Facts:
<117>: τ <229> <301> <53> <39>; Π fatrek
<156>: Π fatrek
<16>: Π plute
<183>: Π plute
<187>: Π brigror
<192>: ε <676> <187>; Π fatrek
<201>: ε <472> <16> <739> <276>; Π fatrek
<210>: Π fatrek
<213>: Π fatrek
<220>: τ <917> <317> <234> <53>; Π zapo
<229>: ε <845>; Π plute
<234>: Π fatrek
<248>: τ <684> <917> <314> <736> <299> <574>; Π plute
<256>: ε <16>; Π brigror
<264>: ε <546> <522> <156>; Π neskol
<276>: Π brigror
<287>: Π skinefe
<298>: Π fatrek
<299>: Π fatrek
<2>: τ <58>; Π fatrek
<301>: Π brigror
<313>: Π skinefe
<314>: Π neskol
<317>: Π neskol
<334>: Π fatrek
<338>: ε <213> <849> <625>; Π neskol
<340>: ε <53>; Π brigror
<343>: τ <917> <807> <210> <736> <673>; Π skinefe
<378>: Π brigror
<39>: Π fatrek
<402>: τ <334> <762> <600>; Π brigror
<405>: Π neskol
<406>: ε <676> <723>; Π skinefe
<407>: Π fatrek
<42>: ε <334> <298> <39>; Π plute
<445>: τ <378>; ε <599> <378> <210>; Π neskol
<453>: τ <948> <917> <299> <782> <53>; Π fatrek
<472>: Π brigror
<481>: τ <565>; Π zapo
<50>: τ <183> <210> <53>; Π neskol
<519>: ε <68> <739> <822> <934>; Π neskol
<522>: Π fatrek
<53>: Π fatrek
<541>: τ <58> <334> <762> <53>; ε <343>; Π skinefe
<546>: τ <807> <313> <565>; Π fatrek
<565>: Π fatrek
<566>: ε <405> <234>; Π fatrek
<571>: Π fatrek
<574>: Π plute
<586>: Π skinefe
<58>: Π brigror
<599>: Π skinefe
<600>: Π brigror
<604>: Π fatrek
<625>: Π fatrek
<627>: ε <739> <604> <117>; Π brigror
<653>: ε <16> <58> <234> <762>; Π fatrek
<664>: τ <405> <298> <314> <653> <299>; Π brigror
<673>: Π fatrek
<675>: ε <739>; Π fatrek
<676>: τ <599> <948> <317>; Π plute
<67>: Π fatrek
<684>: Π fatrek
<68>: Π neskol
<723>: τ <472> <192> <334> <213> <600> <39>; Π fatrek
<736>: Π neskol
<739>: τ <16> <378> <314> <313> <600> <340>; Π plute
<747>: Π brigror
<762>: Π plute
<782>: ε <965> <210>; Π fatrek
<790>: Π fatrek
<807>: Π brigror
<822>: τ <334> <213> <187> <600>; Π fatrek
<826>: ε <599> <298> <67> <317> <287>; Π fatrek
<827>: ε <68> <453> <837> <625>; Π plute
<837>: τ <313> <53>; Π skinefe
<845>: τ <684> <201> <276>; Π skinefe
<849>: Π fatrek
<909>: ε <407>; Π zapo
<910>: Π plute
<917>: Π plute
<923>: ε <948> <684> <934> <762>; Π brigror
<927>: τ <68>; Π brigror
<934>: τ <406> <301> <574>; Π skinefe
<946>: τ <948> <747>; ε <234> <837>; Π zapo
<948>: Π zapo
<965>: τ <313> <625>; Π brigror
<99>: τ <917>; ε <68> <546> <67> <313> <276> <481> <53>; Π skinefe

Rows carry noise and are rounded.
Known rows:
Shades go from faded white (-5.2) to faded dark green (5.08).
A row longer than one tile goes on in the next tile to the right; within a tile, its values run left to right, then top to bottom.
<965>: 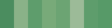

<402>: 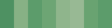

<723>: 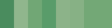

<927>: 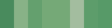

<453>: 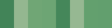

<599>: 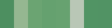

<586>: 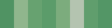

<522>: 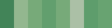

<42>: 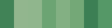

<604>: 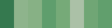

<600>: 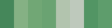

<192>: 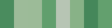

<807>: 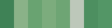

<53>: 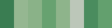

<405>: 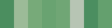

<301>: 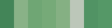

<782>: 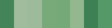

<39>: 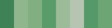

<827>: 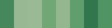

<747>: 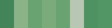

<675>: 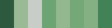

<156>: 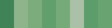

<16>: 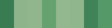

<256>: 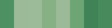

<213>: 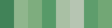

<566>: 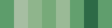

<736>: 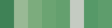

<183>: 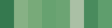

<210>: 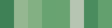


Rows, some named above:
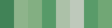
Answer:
<334>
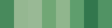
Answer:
<827>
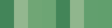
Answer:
<453>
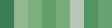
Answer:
<565>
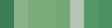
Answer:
<276>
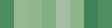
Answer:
<340>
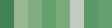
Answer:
<314>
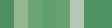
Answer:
<599>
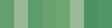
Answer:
<837>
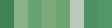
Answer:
<807>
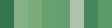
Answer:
<574>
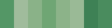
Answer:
<406>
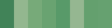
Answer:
<546>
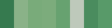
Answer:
<948>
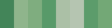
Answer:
<213>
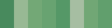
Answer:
<50>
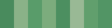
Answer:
<664>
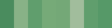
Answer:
<927>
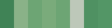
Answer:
<807>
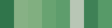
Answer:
<917>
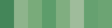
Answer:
<2>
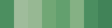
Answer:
<99>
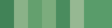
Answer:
<220>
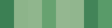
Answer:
<16>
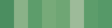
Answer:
<965>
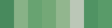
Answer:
<378>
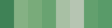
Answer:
<472>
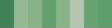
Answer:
<68>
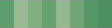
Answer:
<541>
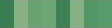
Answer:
<248>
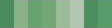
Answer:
<58>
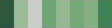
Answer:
<675>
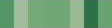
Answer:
<234>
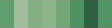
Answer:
<946>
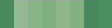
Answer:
<923>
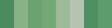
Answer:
<58>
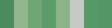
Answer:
<313>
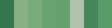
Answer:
<574>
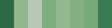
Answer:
<627>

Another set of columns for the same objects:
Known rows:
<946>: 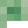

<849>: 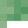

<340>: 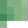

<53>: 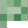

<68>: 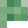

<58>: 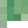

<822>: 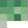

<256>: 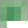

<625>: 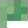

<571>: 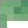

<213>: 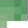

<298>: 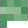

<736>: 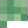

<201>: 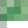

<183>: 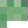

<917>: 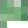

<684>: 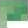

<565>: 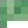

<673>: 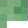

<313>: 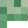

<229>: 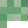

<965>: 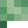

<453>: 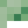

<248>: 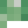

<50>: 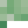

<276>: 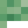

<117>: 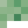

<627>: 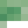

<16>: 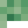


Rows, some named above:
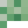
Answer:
<837>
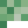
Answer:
<445>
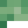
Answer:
<378>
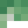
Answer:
<723>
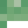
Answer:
<664>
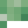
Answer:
<343>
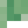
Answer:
<58>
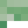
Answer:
<220>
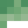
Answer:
<600>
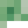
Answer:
<519>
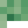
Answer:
<16>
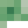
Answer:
<519>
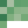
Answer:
<826>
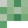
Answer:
<837>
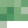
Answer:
<827>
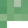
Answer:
<664>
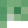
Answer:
<192>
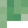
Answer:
<58>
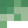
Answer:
<402>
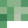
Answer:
<42>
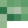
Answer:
<739>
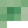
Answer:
<923>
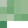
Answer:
<50>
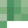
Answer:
<405>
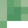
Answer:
<948>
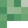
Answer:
<481>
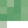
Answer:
<675>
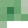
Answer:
<519>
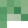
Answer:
<406>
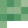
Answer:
<276>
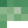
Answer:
<334>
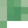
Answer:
<948>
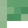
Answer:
<234>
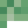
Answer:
<187>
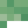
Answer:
<845>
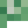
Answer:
<546>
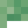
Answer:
<625>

